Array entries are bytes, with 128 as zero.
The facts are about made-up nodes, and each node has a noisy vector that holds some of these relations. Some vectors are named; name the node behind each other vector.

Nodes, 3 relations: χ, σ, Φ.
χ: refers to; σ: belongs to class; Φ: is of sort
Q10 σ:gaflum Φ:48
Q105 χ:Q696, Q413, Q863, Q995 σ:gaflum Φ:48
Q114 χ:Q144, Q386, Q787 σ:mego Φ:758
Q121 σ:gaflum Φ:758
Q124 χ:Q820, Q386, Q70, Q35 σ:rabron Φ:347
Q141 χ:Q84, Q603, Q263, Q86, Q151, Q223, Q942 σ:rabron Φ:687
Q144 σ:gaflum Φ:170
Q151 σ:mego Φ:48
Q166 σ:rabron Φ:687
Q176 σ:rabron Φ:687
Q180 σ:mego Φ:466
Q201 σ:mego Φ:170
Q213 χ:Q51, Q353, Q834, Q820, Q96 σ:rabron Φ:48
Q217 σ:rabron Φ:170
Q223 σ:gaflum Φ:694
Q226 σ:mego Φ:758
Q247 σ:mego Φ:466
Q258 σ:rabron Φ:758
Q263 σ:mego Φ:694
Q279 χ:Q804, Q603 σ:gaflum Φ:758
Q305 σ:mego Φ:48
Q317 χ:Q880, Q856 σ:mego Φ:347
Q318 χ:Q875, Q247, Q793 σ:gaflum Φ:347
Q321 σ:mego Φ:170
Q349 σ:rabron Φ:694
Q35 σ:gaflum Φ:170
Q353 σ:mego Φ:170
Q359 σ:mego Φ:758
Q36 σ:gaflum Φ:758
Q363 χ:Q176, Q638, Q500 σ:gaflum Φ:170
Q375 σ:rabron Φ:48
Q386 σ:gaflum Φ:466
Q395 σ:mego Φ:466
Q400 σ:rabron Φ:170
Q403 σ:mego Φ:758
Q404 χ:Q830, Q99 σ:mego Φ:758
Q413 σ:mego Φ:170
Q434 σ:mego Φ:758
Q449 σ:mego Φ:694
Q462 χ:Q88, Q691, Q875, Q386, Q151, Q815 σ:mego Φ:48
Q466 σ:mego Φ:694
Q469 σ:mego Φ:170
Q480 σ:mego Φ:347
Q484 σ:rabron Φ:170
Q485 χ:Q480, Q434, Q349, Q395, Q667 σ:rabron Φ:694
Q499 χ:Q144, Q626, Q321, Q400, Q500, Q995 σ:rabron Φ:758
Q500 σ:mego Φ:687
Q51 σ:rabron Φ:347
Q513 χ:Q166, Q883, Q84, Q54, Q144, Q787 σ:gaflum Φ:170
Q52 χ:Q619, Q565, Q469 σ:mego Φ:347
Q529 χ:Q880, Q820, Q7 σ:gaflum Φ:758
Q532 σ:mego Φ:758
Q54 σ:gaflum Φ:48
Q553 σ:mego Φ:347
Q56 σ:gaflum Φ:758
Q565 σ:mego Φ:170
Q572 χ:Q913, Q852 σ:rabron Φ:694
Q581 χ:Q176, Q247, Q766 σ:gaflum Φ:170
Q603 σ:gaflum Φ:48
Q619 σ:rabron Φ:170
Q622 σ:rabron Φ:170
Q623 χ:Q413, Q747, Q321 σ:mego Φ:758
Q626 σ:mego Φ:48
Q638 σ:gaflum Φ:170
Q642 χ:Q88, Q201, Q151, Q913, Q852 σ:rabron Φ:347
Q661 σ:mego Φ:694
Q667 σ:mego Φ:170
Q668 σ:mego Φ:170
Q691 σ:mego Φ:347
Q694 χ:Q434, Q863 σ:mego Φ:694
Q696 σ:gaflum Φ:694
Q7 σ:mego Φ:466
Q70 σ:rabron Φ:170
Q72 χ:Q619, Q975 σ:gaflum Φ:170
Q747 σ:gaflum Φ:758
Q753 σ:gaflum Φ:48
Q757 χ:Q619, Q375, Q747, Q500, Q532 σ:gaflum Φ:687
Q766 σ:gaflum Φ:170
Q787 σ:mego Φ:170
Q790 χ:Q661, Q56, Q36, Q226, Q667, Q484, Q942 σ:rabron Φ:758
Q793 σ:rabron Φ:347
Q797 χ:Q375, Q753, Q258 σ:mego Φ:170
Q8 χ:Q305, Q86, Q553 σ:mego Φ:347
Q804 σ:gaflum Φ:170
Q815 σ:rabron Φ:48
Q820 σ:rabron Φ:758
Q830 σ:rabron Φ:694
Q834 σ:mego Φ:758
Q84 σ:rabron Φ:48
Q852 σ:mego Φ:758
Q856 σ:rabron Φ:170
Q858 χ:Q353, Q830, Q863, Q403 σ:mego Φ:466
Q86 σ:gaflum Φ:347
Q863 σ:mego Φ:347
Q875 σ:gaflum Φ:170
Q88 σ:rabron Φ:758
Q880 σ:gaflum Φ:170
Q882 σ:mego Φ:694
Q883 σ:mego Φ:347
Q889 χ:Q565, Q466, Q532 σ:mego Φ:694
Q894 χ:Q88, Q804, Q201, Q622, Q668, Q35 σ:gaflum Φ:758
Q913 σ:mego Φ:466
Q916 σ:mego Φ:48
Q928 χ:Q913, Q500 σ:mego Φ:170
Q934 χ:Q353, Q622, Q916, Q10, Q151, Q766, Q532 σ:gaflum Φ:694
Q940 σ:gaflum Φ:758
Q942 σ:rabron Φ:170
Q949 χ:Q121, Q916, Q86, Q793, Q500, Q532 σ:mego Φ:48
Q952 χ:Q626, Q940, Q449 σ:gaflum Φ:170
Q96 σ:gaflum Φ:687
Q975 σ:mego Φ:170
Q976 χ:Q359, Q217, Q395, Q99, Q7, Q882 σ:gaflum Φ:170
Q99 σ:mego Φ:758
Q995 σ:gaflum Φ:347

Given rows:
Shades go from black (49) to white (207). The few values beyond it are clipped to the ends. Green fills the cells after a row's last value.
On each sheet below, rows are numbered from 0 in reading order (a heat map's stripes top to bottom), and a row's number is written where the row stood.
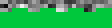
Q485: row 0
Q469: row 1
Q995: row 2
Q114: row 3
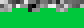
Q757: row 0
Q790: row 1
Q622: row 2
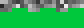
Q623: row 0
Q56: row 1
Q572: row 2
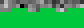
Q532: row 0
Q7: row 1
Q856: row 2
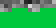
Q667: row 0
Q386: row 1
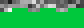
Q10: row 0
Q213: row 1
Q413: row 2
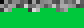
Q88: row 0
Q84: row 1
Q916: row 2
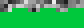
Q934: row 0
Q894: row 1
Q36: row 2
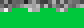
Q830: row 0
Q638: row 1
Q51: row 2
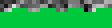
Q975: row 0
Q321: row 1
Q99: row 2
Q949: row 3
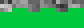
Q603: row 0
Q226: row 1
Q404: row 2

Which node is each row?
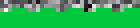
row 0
Q400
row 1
Q223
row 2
Q529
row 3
Q642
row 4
Q889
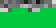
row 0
Q217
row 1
Q121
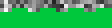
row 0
Q375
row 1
Q863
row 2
Q141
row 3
Q797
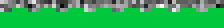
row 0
Q694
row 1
Q499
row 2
Q882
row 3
Q880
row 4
Q151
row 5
Q976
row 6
Q793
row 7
Q500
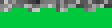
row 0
Q166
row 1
Q96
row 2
Q626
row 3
Q466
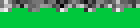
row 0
Q619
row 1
Q180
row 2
Q484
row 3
Q820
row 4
Q258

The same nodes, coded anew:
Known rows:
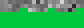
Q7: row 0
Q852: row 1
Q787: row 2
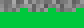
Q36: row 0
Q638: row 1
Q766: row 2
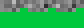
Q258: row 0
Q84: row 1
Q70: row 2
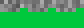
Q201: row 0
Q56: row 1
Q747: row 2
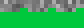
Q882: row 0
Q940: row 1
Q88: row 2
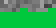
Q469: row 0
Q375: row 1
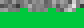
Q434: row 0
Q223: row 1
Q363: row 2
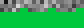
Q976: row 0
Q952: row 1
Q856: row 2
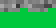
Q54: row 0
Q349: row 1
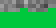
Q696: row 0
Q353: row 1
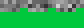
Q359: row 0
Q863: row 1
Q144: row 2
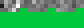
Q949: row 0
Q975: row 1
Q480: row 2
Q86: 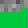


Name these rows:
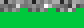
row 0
Q790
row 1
Q279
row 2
Q485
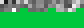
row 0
Q105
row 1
Q880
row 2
Q572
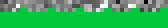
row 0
Q934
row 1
Q995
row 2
Q176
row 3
Q642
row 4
Q894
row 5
Q213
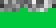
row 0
Q532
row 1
Q928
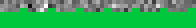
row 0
Q151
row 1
Q757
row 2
Q96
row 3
Q820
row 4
Q386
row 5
Q317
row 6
Q565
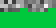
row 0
Q124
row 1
Q8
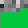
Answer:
Q623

